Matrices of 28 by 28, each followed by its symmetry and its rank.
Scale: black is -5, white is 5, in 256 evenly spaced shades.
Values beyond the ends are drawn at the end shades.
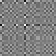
symmetric, rank two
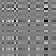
neither, rank one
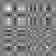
symmetric, rank two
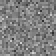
antisymmetric, full rank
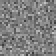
antisymmetric, full rank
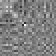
symmetric, rank three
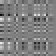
neither, rank one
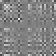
symmetric, rank three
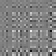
symmetric, rank two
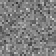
neither, full rank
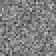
neither, full rank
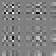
symmetric, rank two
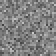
neither, full rank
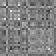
symmetric, rank three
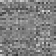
neither, rank five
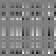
neither, rank one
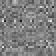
neither, rank five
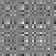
symmetric, rank two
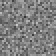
antisymmetric, full rank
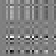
neither, rank one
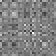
symmetric, rank three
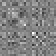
symmetric, rank three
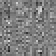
neither, rank five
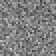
antisymmetric, full rank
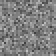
antisymmetric, full rank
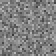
neither, full rank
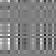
neither, rank one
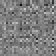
neither, rank five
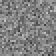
neither, full rank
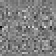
neither, rank five
